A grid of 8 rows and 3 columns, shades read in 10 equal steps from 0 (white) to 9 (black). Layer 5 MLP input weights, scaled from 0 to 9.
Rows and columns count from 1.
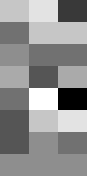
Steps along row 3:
up same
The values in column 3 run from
1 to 9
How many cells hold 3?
2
